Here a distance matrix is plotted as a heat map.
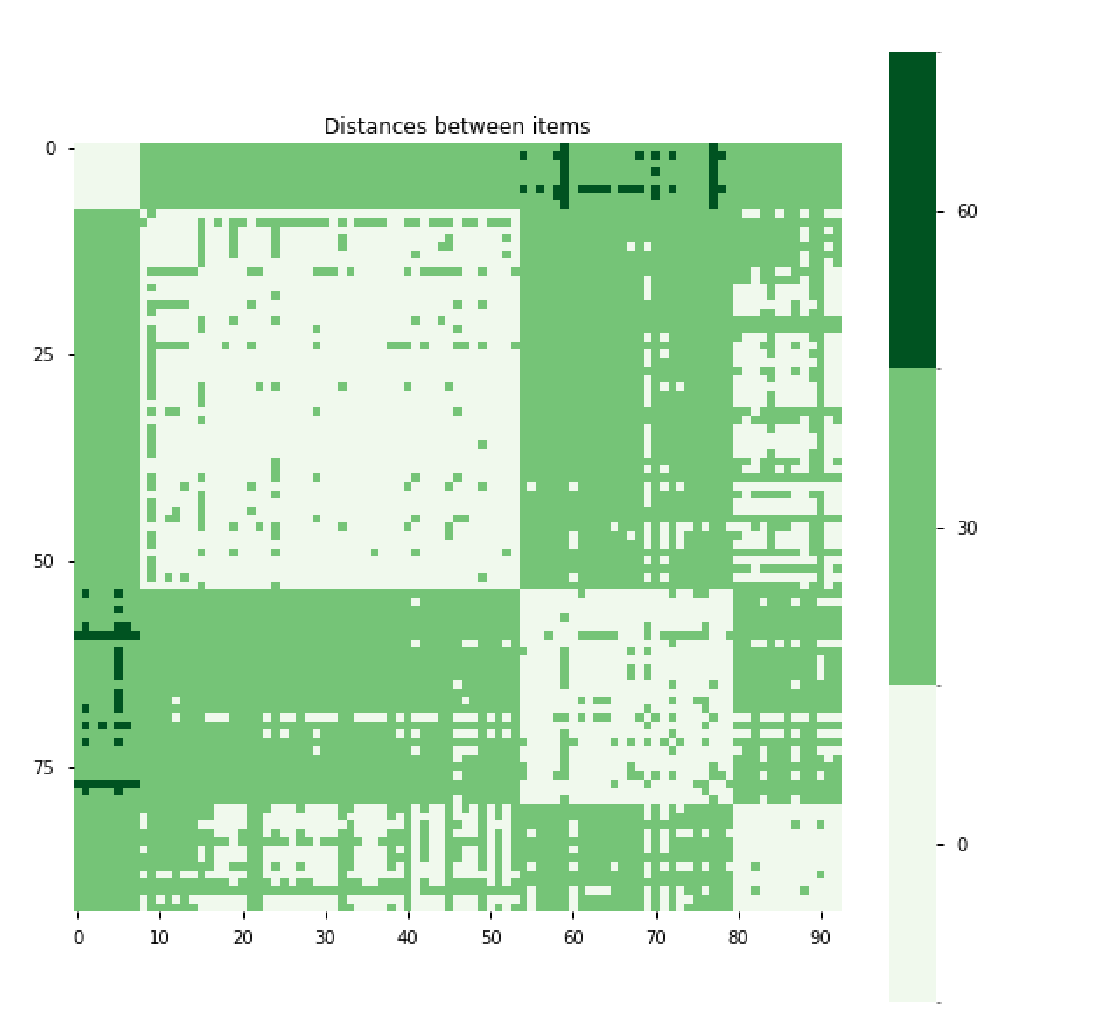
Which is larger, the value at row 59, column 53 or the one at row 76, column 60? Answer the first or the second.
the first
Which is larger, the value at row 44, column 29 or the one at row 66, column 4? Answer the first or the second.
the second
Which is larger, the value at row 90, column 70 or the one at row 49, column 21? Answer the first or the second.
the first
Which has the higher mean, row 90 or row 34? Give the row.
90
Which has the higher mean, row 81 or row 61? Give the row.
61
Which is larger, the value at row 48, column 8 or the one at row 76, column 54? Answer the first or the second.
the second
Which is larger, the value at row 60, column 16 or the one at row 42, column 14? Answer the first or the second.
the first
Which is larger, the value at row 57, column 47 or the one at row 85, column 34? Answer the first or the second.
the first
